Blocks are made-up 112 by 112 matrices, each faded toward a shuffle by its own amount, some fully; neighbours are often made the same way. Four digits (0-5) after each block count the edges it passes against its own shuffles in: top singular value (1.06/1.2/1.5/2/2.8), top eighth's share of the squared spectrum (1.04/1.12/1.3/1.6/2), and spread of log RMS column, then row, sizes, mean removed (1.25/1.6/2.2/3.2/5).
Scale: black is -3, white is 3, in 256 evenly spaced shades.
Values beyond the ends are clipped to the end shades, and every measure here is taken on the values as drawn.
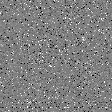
3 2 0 1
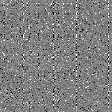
4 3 3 1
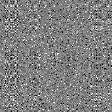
4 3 3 2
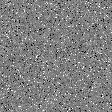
0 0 0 0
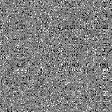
4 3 2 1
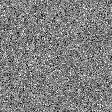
2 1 0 0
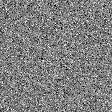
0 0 0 0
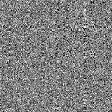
4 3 2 2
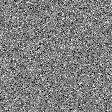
0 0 0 0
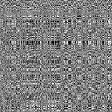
5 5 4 4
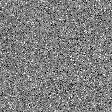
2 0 0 0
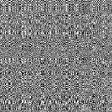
5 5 4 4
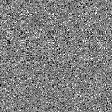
4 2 1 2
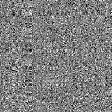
4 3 2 2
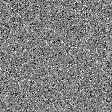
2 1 0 0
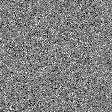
3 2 0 1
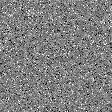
0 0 0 0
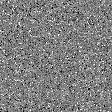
2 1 0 0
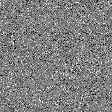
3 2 0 1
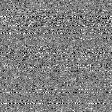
2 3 0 4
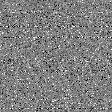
1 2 0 2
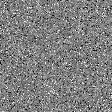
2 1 0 0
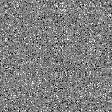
4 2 1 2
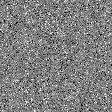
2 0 0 0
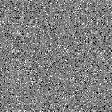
4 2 1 1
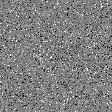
2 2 0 1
